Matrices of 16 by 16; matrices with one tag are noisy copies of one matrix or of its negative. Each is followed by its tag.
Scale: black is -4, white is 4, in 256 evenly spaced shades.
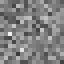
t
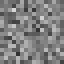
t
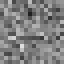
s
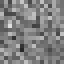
s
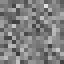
t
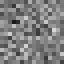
t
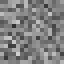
t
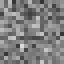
s
